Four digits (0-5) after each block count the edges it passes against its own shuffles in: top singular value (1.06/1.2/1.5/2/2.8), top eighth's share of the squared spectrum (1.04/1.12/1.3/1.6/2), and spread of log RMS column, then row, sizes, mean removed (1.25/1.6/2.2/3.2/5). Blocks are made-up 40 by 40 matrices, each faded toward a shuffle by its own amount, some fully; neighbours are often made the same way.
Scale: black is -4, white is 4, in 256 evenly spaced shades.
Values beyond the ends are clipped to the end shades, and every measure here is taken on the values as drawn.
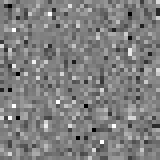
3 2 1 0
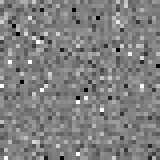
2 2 0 0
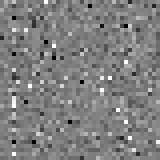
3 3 1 0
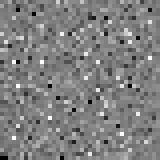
1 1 1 0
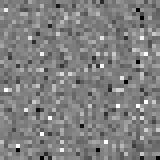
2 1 0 0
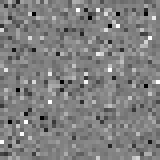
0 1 0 0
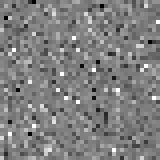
0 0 0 0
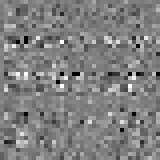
3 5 2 3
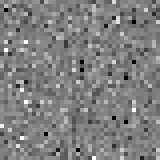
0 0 0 0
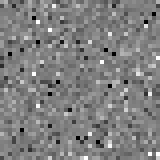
0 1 0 0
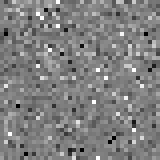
1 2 0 1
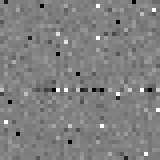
3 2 0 0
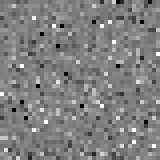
1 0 0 0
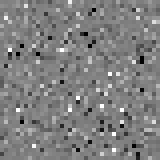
1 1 0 0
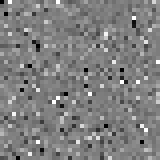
0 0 0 0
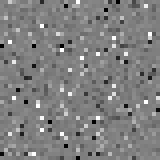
0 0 0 0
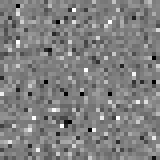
0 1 0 0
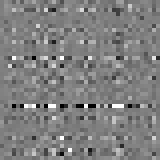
4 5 2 3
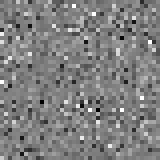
2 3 1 0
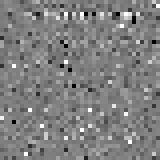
3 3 0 1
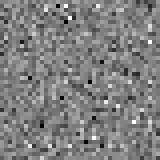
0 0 0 0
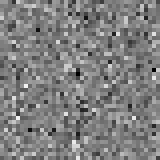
1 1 1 0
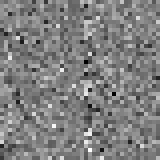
2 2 2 0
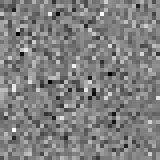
0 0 0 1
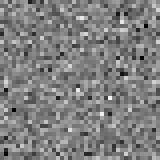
0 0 1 0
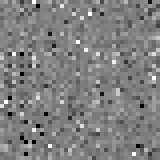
2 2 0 0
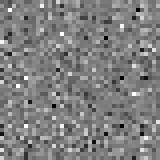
3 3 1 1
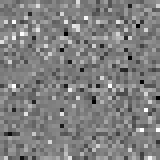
2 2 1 1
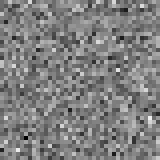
0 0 0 1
